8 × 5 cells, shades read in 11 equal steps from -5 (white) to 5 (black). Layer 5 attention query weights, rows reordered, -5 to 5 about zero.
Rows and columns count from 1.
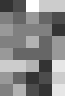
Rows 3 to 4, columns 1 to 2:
-1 0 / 0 0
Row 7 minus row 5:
0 0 2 1 -2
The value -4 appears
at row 6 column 5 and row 8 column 5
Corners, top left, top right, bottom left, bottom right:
3 -3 0 -4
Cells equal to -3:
5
